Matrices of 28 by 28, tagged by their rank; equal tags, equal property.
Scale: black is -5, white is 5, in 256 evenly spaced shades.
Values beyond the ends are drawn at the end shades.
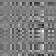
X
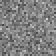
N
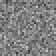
N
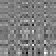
X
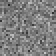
N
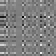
X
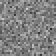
N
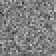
N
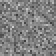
N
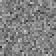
N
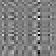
X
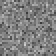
N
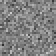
N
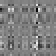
X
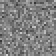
N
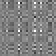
X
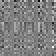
X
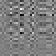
X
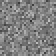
N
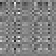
X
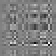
X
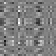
X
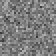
N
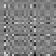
X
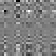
X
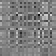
X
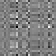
X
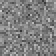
N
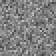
N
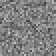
N
